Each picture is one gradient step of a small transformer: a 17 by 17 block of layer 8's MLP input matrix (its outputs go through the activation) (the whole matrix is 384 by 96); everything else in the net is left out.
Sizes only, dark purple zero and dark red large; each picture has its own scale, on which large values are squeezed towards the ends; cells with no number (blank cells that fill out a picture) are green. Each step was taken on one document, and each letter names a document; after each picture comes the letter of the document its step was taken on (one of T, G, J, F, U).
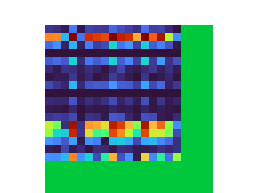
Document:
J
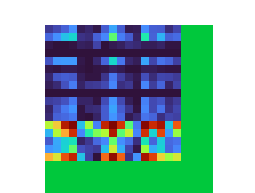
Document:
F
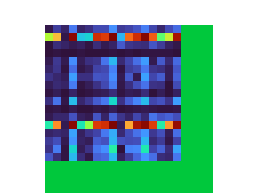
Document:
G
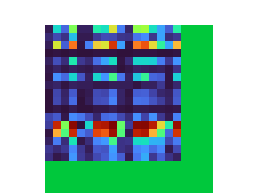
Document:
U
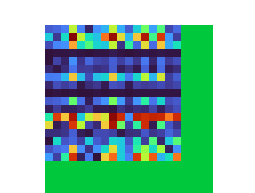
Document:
U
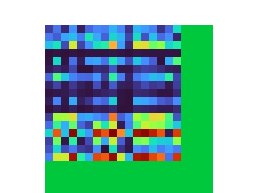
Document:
U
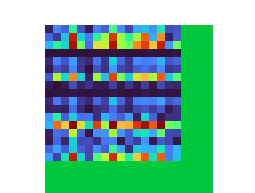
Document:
U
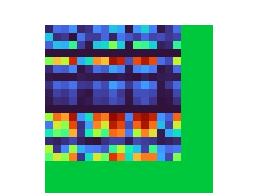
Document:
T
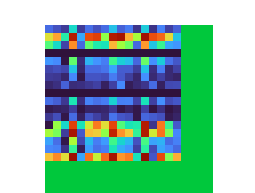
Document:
J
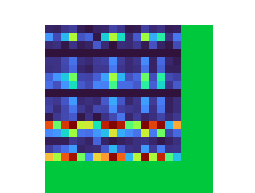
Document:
F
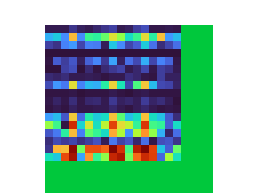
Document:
J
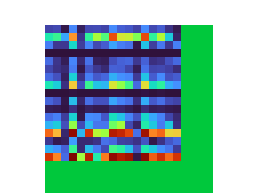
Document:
J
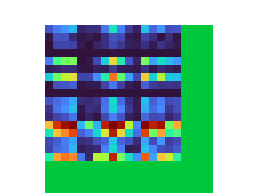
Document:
F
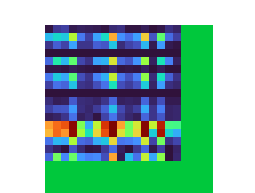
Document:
F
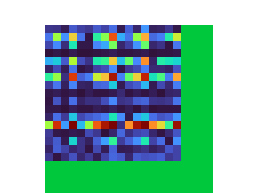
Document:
G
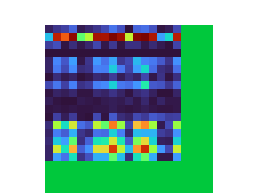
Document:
T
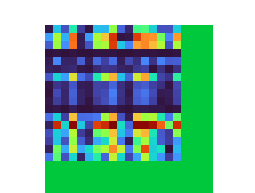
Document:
U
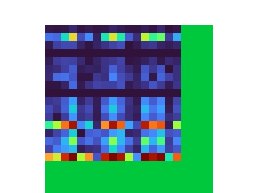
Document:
F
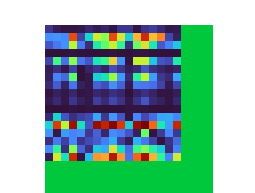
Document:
T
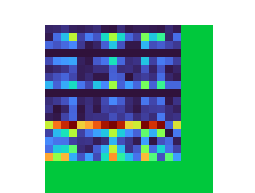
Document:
F
